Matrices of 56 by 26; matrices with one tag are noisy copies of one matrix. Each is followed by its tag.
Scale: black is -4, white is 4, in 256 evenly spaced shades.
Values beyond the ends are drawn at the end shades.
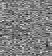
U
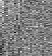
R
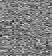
U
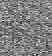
U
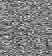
U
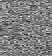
U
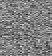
U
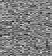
U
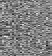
U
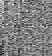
R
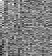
R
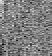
R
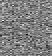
U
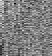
R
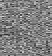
U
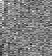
R
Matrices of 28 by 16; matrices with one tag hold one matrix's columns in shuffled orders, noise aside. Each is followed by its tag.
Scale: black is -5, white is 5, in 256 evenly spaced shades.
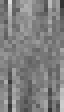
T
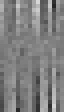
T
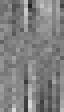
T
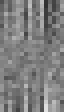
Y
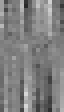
T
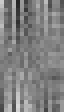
Y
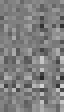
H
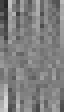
Y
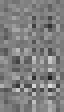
H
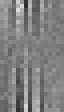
T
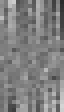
Y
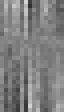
T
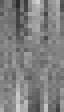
Y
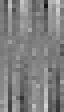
T
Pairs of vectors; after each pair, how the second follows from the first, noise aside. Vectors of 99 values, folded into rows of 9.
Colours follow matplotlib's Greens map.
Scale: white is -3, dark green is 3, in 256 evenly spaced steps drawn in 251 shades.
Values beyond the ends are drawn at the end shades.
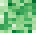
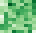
copied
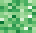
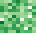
copied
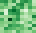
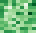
wrapped around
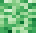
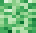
copied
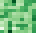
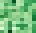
copied
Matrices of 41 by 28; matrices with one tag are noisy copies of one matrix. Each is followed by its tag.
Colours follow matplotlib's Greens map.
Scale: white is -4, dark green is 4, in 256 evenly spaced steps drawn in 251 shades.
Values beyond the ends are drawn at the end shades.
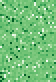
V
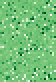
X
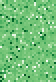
V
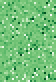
X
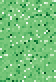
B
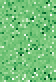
X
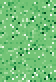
X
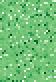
B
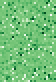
X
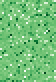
B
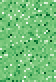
B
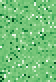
V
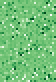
X
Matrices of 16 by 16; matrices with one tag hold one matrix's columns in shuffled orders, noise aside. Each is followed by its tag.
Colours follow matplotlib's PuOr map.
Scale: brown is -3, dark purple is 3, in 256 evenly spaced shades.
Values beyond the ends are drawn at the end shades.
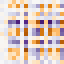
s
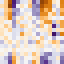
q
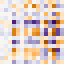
s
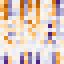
q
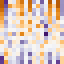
q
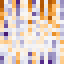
q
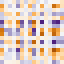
s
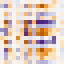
s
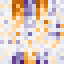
q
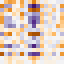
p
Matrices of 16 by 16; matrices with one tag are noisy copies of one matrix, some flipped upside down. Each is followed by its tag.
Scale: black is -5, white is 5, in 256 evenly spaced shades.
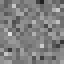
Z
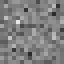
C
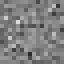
C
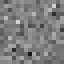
C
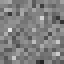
Z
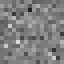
C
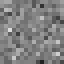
Z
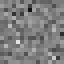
C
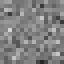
Z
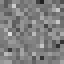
Z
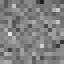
Z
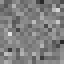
Z
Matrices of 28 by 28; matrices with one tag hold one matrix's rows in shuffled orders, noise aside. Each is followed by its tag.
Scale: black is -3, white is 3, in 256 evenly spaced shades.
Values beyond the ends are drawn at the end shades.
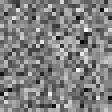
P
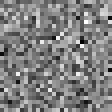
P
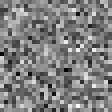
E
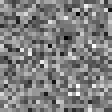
E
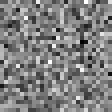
P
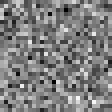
E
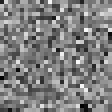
P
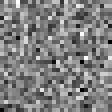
P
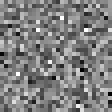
P
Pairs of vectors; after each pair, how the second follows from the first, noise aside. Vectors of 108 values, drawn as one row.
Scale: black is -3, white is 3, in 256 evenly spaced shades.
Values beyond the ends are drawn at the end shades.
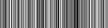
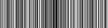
wrapped around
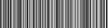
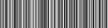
wrapped around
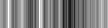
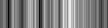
negated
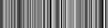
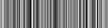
wrapped around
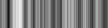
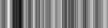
negated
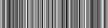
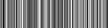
wrapped around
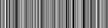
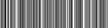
negated
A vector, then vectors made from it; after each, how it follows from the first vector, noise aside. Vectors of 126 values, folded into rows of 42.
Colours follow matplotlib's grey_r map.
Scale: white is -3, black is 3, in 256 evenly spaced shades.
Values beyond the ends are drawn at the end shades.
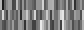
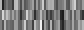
sign-scrambled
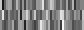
copied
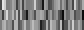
negated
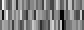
negated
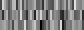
negated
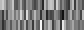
sign-scrambled
